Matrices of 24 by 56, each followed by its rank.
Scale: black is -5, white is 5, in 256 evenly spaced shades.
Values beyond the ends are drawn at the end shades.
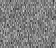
full rank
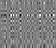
two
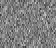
full rank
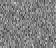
full rank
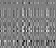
two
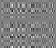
two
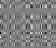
two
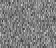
full rank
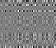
two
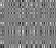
two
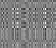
two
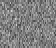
full rank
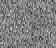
full rank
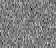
full rank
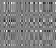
two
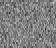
full rank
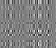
two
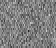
full rank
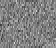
full rank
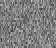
full rank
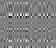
two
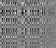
two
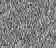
full rank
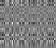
two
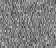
full rank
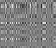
two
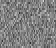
full rank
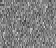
full rank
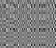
two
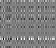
two
